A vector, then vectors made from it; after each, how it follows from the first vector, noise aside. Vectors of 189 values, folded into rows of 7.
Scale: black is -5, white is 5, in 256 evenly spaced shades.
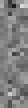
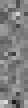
reversed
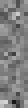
reversed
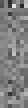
sign-scrambled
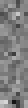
reversed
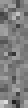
reversed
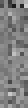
sign-scrambled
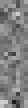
reversed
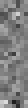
reversed
